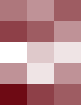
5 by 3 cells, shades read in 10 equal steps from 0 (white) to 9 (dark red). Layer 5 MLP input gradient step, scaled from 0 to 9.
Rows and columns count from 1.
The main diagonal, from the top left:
5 6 1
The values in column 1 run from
0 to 9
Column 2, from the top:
4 6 2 1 7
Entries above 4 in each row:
2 2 0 0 3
